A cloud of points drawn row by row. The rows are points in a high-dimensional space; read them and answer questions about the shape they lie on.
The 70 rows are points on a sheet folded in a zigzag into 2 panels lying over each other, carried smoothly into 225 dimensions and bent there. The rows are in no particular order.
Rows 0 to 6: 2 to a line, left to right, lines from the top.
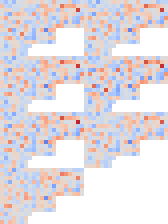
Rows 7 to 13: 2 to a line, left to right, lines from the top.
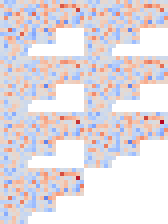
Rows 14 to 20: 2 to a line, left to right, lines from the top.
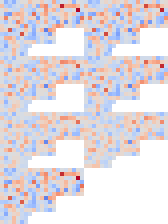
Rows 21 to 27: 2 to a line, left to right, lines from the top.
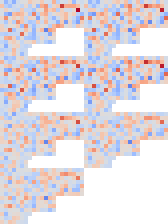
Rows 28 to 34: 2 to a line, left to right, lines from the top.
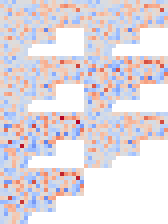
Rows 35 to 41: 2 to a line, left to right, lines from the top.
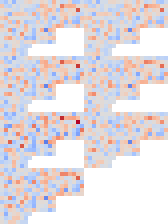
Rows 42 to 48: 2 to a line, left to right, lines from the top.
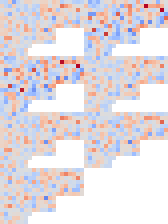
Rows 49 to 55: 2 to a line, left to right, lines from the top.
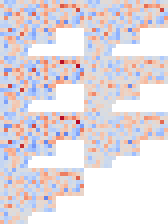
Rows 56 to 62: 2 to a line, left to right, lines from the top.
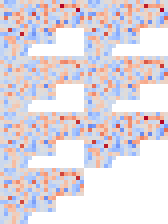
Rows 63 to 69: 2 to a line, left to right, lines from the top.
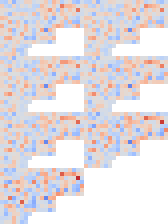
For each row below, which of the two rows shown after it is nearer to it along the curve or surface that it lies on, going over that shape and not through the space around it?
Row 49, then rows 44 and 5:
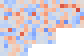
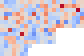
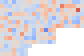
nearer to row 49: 44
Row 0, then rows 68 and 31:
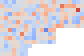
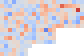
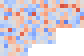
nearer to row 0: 31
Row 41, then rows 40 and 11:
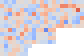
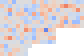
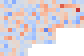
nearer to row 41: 40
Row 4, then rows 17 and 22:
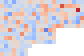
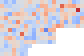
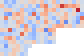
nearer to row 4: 22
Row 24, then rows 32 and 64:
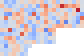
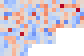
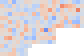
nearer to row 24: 32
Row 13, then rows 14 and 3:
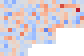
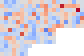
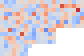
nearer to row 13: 14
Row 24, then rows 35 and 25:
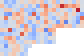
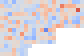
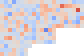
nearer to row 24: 25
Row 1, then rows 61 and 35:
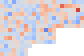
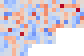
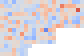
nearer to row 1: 61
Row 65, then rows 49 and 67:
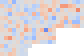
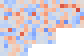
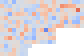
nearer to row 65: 67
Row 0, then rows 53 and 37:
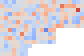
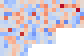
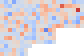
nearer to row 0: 53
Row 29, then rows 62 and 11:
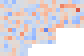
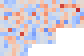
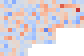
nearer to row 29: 62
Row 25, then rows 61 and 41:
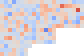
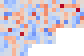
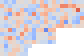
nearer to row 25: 61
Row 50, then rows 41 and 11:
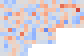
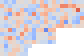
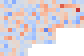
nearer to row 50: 41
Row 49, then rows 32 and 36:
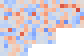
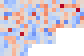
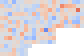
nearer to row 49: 32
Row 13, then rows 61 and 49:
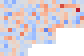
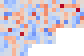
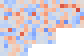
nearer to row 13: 61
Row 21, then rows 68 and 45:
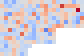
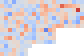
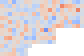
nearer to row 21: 68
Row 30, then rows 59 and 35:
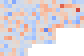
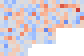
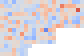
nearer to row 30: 59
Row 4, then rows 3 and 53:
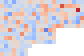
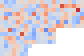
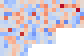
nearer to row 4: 53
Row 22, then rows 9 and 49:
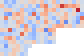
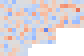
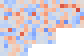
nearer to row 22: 49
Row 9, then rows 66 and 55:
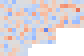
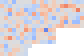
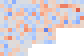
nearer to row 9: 66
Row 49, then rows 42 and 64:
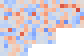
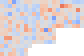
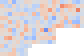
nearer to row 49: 64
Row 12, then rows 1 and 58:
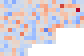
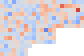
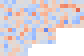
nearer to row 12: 1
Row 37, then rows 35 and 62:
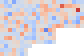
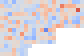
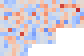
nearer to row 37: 62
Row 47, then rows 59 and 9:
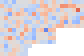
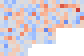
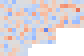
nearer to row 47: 9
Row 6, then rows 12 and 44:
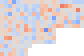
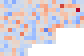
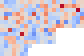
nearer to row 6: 12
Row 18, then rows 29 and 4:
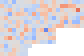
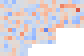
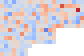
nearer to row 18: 29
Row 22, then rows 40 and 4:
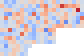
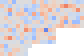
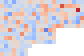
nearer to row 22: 4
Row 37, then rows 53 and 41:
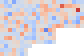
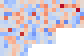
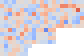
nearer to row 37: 53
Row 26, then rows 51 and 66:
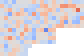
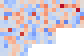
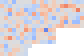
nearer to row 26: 66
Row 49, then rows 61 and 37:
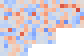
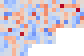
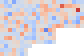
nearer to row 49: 61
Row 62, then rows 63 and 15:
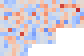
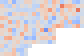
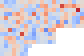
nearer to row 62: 15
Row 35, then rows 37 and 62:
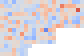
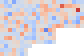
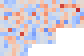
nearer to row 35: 62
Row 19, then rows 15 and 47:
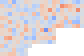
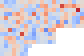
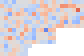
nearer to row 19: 47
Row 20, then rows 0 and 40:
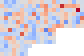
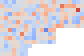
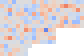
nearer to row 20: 0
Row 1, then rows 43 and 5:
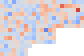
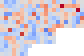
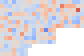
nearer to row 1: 43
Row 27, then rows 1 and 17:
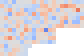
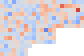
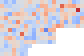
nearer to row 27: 17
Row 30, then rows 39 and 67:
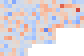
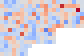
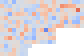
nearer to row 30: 39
